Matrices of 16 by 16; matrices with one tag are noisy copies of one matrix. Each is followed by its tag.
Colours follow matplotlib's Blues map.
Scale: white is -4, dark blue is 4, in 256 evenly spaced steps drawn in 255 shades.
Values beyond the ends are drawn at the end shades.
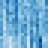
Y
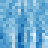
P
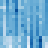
Y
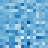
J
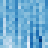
Y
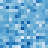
J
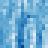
P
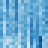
Y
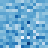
J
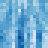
P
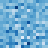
J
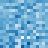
J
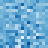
J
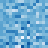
J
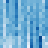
Y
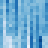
Y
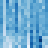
Y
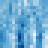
P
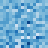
J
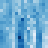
P
